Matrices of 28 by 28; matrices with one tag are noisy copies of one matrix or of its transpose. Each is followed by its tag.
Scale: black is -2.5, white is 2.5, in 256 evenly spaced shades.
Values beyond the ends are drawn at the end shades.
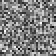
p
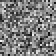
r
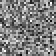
p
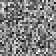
r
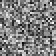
p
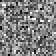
r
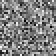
p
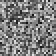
r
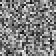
p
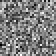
r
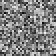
p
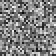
p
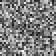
p
